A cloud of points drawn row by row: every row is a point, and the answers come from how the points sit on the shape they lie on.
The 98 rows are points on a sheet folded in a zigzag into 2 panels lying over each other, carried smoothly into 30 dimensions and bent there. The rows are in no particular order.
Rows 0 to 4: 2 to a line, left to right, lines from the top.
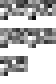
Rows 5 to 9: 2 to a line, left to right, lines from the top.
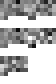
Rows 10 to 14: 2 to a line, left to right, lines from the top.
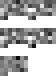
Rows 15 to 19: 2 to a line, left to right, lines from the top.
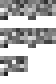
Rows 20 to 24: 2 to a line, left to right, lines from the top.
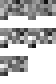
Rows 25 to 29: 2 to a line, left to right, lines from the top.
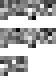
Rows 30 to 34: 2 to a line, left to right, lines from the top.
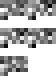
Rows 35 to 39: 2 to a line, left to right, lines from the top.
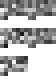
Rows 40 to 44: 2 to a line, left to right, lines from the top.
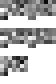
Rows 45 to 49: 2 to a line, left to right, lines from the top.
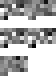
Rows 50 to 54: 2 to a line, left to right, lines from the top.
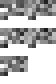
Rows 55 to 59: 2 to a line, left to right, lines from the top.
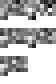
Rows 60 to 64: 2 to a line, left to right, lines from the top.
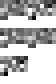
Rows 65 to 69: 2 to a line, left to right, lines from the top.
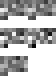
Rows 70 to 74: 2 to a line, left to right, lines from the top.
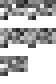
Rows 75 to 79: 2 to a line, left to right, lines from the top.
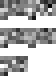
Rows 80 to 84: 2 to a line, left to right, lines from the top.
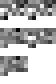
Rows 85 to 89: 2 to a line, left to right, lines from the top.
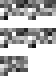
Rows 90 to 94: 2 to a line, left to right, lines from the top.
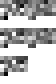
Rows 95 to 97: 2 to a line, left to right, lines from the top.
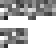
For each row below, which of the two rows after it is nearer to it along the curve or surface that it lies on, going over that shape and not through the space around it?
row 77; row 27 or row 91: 91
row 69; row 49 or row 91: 49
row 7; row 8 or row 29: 8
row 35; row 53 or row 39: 53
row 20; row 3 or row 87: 3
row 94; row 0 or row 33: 33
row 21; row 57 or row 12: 57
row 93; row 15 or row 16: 16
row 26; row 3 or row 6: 3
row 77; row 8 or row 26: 26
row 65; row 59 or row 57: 57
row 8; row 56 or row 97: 56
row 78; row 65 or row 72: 65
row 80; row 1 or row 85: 85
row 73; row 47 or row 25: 25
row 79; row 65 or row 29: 65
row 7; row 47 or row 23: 23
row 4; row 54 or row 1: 1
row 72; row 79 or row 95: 95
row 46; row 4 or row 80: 4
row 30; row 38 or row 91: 38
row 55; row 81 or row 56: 56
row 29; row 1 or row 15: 1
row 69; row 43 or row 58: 43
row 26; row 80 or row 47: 47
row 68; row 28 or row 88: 28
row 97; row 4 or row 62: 4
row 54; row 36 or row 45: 36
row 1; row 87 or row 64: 64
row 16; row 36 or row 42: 36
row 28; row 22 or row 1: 1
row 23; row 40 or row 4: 40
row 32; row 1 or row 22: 22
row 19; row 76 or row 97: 97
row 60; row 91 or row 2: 2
